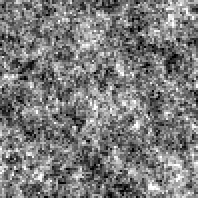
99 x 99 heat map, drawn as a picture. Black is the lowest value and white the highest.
Odd rows or columns: none. Slope: none. Seam: none. Mirror symmetry: none. Stripes: none.
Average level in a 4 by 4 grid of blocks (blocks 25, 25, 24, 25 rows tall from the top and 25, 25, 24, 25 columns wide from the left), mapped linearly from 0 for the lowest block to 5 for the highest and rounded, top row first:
1303
1221
1231
3005
